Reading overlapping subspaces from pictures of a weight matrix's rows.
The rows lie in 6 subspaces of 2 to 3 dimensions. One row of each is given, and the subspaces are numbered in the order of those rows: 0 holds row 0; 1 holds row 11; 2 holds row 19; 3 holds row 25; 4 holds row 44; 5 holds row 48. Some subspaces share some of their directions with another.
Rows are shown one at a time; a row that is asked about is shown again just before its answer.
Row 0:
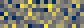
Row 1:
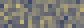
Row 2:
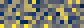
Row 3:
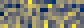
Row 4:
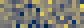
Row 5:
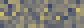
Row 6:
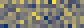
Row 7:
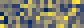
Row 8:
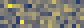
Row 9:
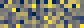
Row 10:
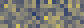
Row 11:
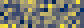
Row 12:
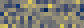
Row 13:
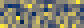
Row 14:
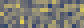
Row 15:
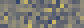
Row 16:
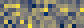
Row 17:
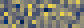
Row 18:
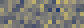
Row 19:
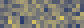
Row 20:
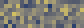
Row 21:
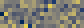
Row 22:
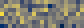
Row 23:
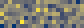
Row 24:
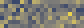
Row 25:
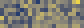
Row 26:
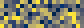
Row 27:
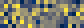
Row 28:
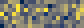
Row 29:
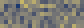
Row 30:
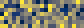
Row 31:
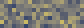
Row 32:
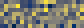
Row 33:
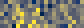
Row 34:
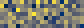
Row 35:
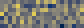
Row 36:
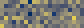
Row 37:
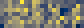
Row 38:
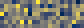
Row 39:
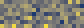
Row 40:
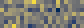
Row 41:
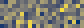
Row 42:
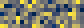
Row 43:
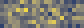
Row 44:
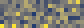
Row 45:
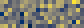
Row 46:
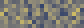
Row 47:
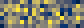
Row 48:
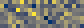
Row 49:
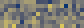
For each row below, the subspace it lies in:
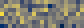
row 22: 3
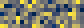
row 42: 0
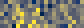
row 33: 1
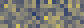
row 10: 5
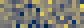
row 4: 1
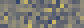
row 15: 3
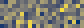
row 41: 1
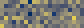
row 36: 0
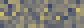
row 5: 0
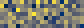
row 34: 5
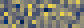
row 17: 2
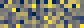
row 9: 5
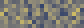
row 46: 2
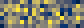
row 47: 2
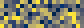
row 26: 0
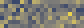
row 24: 0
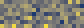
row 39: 4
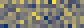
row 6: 5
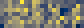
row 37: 2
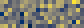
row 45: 1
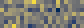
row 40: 3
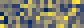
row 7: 3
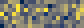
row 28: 0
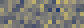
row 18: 3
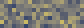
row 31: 4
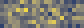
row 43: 2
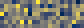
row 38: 2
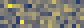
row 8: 0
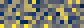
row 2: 4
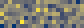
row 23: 4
